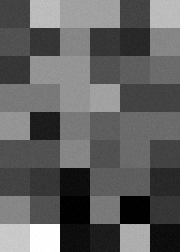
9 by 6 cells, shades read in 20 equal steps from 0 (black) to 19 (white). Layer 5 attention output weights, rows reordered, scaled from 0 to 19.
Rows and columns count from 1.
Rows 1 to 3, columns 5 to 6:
5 14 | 3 10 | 7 8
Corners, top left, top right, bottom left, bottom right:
5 14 15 1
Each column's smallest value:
4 2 0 2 0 1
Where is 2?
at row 5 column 2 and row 9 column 4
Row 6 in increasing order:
5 6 6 6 8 10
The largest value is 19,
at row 9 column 2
